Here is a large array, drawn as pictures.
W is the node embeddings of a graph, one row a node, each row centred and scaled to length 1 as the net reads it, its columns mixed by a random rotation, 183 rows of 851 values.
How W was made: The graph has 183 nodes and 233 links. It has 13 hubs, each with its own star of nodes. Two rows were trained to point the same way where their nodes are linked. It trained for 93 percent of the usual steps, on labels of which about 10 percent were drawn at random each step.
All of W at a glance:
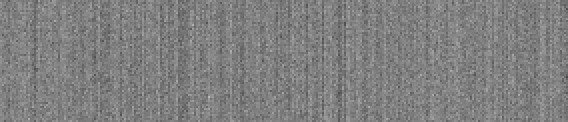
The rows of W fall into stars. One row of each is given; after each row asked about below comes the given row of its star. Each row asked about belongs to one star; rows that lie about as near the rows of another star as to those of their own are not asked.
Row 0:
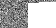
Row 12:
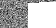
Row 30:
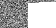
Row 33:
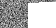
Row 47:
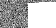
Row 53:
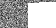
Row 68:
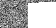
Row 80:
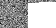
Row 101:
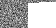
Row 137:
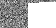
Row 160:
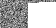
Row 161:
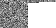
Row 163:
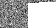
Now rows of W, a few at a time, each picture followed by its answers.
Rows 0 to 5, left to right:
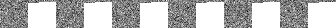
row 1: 53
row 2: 137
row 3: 80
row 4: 33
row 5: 0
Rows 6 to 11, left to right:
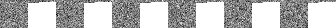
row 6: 137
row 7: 12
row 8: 101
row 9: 137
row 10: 0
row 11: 160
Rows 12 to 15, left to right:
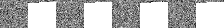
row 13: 33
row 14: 33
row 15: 0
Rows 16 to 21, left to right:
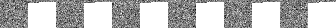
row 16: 0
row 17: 47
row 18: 33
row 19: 161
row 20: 30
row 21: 53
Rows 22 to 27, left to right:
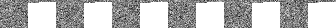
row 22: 163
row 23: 0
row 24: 80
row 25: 101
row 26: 160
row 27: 80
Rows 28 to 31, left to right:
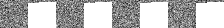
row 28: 163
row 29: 12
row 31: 12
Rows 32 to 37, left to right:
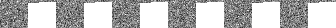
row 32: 68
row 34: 12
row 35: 137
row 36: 47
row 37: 163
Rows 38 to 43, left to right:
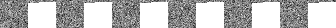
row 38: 137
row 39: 68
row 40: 137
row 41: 160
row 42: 53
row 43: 30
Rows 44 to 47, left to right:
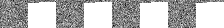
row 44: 33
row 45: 30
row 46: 12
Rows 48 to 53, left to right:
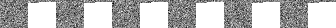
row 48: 80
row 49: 137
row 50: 33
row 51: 101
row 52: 0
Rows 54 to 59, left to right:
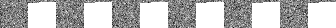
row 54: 33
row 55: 53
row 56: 30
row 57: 30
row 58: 30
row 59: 163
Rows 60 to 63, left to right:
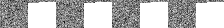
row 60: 0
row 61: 12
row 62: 80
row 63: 47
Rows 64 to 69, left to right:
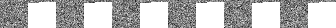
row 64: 30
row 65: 163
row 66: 80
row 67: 160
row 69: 30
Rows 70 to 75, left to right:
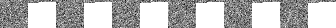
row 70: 101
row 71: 137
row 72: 33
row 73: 53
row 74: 80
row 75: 68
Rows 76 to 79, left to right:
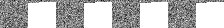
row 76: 53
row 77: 12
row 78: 137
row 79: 68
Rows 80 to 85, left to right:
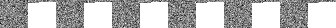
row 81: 68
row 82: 101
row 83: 47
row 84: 53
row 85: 101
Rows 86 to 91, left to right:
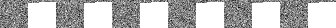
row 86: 53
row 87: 33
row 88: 137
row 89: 0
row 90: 160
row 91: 68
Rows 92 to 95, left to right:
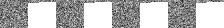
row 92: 53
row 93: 68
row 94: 33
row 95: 80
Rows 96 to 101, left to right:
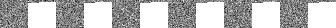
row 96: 12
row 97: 101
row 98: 0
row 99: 160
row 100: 47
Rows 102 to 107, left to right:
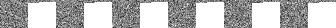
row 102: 101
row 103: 80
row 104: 163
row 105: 30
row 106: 0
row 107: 160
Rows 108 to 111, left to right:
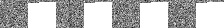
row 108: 53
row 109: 137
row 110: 12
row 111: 12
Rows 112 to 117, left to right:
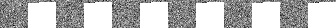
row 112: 33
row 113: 101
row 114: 12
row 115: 33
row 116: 101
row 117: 53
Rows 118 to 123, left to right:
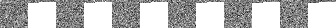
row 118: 53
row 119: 80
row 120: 101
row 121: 53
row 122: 47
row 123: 163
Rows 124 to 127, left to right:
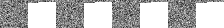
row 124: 80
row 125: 101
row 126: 137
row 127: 30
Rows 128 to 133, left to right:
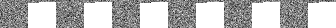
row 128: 160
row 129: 0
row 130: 160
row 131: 163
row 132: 30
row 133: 12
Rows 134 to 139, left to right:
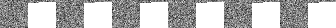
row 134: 0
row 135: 30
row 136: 137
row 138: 160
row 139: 101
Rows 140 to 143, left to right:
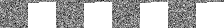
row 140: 101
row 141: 12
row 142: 47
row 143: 161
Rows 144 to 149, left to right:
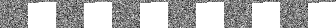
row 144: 163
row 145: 160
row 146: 161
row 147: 53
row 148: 160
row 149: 161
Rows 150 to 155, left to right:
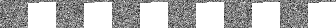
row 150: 53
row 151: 68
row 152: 163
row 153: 101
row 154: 161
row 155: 163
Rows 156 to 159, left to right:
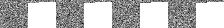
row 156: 137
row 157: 160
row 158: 163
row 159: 12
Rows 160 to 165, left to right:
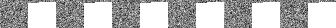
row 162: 0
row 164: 80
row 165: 161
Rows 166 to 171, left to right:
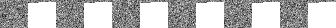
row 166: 68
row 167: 0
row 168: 80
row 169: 163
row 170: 47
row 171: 30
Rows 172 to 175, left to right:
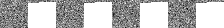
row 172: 160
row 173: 68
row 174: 68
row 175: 101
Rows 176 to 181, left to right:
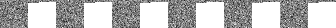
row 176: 161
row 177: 101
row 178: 68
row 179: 68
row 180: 30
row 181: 160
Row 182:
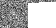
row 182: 12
